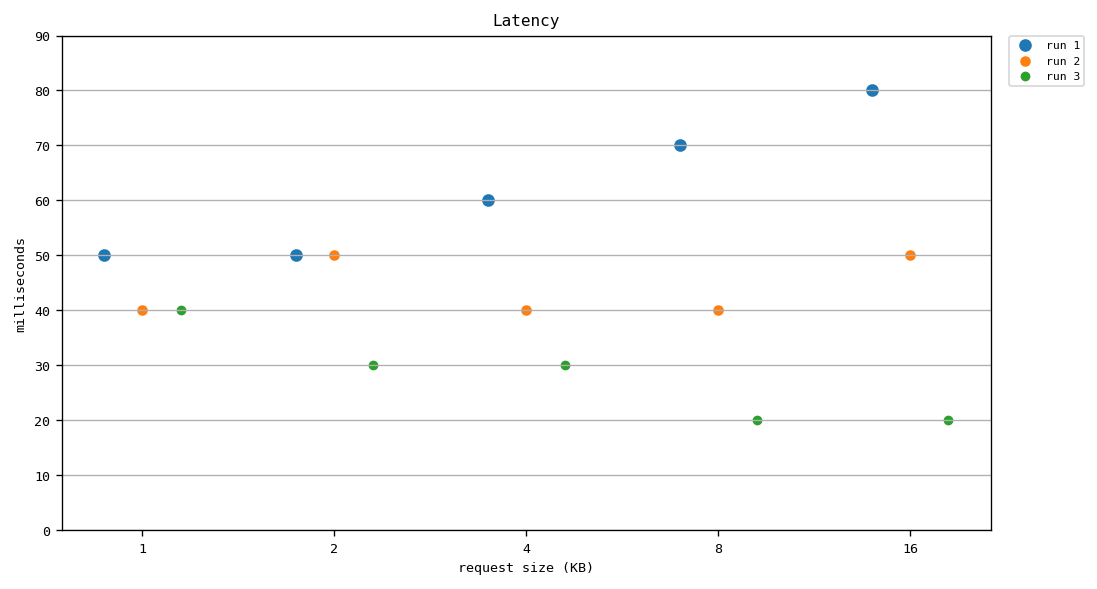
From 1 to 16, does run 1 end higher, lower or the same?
higher
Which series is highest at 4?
run 1
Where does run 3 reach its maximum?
1
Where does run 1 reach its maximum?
16
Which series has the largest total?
run 1
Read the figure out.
Title: Latency
x-axis: request size (KB), ticks 1 2 4 8 16
y-axis: milliseconds, ticks 0 10 20 30 40 50 60 70 80 90
Legend: run 1, run 2, run 3
Values:
run 1: 50 50 60 70 80
run 2: 40 50 40 40 50
run 3: 40 30 30 20 20
